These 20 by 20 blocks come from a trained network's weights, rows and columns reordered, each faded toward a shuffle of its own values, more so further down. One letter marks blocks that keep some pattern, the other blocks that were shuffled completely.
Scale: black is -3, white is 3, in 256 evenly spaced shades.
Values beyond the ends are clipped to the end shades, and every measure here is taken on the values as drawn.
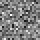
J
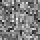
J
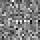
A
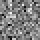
A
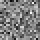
A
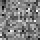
J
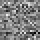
A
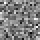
J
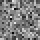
J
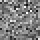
J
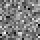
J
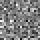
A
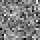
A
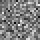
J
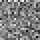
A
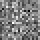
A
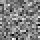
J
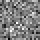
J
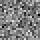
J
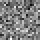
J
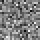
J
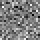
J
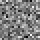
A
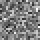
J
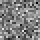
J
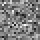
J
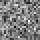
J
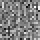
A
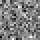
J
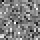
J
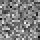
J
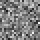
J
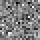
J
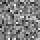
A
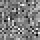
A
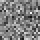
A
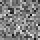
J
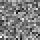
J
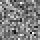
J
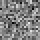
A
